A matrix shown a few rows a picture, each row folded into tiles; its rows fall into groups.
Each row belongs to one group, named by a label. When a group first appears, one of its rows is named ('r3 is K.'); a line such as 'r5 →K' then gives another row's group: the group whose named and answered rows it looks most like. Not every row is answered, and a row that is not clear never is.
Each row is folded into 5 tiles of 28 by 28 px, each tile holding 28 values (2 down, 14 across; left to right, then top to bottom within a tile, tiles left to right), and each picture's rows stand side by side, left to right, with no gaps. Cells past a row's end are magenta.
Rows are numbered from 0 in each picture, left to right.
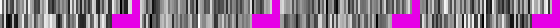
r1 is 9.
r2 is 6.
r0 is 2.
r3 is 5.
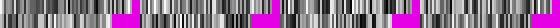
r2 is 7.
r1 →5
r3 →5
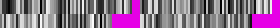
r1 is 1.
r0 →1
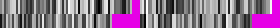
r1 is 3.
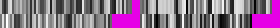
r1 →7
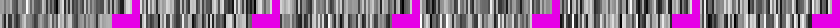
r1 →7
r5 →2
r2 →3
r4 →2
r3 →9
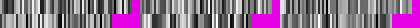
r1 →5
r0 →1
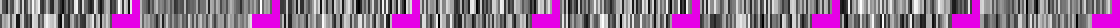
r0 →1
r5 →5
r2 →3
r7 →6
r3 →7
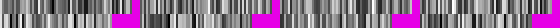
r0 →9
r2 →2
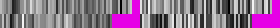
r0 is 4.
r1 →5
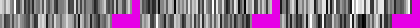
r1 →4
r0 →6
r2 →7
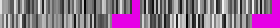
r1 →3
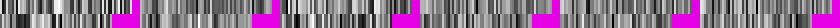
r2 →7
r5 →6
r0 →3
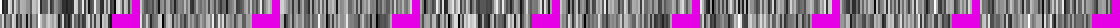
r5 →4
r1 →9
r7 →4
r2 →6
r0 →1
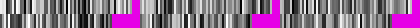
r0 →5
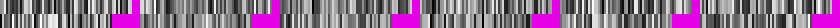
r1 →6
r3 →4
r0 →2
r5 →7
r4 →1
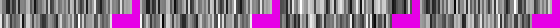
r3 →4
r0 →9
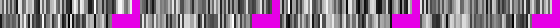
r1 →1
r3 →5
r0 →7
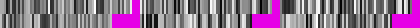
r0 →9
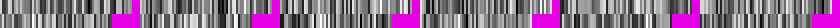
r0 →1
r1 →2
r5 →3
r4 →7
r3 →9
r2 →5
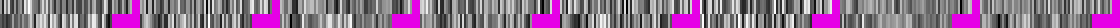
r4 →5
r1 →5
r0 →2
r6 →4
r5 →1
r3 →3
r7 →5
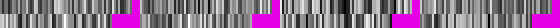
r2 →1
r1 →4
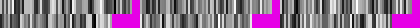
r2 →7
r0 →7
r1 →9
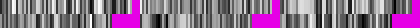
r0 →7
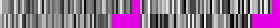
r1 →5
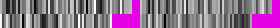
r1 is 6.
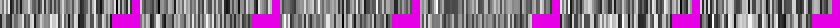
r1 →4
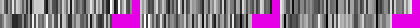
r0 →5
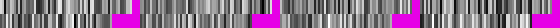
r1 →3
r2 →4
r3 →2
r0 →3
